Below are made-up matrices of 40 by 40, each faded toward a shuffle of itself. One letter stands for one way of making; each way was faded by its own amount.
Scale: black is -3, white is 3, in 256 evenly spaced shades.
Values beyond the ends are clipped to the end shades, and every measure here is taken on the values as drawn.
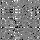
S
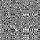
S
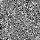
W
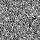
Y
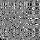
S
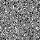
W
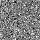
Y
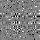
S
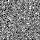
W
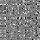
S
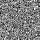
Y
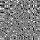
S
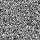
Y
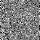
W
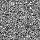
Y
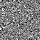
W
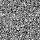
W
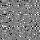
S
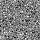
Y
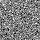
Y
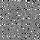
S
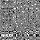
S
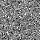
W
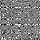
S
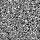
Y
